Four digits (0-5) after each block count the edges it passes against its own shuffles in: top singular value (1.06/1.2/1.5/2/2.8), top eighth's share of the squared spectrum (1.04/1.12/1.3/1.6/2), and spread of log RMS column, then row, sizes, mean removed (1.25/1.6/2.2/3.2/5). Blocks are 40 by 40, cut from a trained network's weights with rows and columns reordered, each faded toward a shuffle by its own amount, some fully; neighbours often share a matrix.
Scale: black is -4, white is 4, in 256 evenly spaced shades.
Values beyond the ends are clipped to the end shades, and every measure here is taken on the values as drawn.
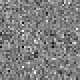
2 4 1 1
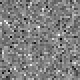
0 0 0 0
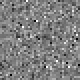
0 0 0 0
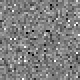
0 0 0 0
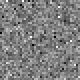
0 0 0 0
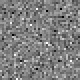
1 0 0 0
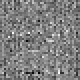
2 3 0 1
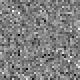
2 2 0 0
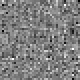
3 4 2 1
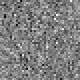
1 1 0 0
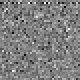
2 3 0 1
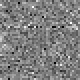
2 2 0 1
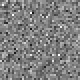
1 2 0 0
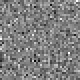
2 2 0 1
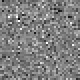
0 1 0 0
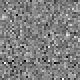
1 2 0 1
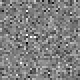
2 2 1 0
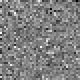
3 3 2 1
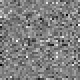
2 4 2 2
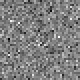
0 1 0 0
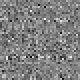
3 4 1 2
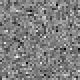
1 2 0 0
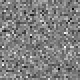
2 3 0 1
